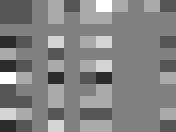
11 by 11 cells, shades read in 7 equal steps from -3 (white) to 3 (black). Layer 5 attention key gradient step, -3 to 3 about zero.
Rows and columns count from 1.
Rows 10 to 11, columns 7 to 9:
1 0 0 / -1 0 0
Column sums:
4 4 0 -5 1 -4 -8 -1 0 -1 2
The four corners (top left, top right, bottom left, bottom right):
1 1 2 1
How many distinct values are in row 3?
1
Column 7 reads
-3 -1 0 -2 0 -2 2 -1 -1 1 -1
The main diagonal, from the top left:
1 1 0 -2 0 -1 2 0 0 0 1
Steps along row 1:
same down down up down down up up down up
